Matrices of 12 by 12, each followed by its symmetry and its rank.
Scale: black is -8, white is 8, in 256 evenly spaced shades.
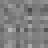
antisymmetric, rank two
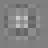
symmetric, rank one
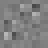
antisymmetric, rank two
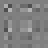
symmetric, rank one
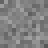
symmetric, full rank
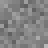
symmetric, full rank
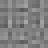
antisymmetric, rank two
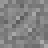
symmetric, full rank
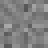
antisymmetric, rank two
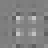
symmetric, rank one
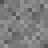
symmetric, full rank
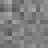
antisymmetric, rank two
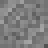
symmetric, full rank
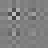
symmetric, rank one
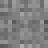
antisymmetric, rank two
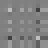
symmetric, rank one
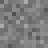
symmetric, full rank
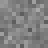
symmetric, full rank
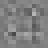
antisymmetric, rank two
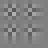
symmetric, rank one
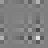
symmetric, rank one
